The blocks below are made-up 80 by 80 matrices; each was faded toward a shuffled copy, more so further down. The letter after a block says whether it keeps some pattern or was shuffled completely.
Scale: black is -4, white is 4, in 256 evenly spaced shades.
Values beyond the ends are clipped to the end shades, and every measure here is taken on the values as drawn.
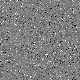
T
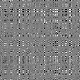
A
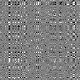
A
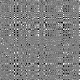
A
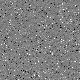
T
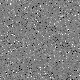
T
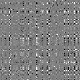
A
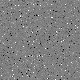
T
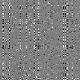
A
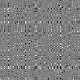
A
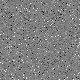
T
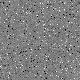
T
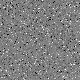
T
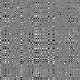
A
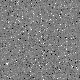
T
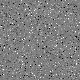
T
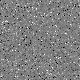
T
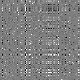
A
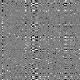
A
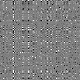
A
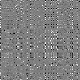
A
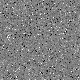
T
